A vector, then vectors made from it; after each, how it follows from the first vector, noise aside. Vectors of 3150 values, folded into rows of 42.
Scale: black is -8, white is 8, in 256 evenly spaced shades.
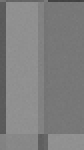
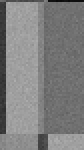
scaled up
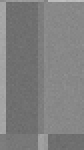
negated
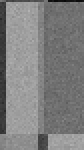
scaled up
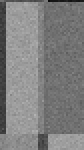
scaled up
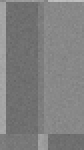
negated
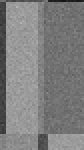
scaled up
